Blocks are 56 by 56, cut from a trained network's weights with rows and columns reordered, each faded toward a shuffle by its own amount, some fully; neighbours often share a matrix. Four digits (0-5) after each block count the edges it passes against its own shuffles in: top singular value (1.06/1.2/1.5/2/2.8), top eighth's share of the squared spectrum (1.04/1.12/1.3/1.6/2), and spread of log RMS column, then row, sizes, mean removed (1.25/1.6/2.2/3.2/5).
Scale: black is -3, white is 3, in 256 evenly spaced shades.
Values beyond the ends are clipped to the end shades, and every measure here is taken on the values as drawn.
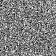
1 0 0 0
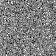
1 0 0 0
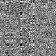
4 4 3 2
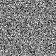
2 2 0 0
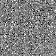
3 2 1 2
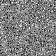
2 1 0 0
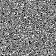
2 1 0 0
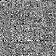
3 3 1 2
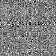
3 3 1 2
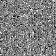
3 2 1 1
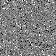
0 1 0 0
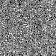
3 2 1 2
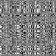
4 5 3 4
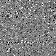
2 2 0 1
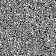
0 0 0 0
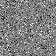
0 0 0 0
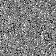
1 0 0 0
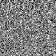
3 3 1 1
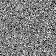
1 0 0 0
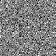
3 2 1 0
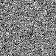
2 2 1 0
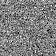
0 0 0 0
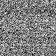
1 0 0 0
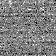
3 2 1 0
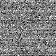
3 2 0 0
